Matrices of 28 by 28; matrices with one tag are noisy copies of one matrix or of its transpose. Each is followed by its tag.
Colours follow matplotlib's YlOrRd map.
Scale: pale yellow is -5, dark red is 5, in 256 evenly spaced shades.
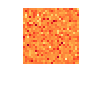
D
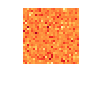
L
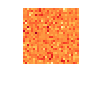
L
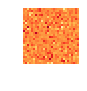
L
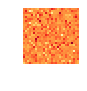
D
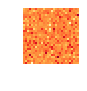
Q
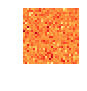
L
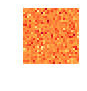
L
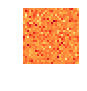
D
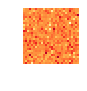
Q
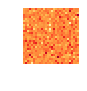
Q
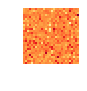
Q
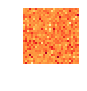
Q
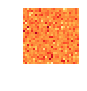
L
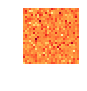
D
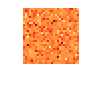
D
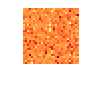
Q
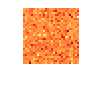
Q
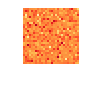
D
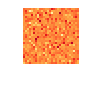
D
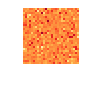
L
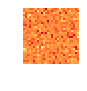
L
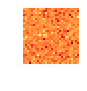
Q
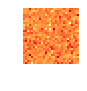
Q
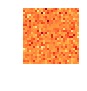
L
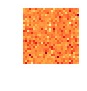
Q
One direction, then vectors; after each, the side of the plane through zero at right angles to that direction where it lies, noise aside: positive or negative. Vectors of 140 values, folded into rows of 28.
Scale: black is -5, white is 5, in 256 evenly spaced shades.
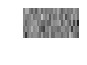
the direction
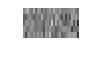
positive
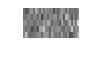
negative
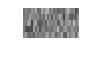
negative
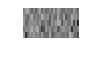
positive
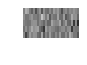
positive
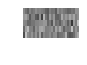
negative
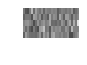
negative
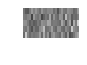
negative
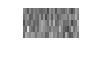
negative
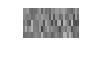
positive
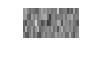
positive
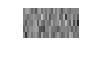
positive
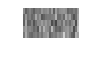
negative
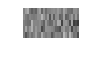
positive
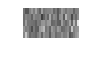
negative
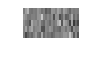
positive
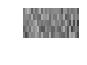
positive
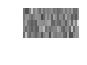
negative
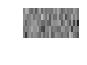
positive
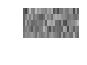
negative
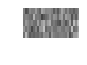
negative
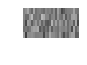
positive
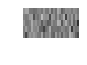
positive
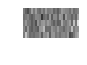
negative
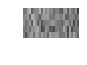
positive
